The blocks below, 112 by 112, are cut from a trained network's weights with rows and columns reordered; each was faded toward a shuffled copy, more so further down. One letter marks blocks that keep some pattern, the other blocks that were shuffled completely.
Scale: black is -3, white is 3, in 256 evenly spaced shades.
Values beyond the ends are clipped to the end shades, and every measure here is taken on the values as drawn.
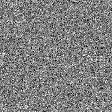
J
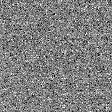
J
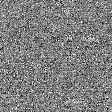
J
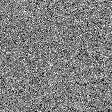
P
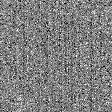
J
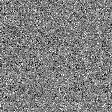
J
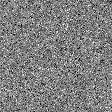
P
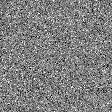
P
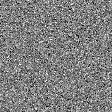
J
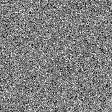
P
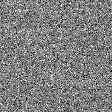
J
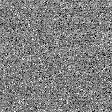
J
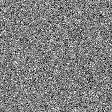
P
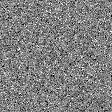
P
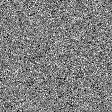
P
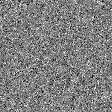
P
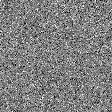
P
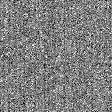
J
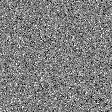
P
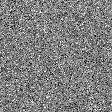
P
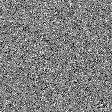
P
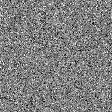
J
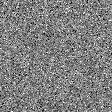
P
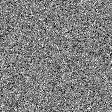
P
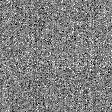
J
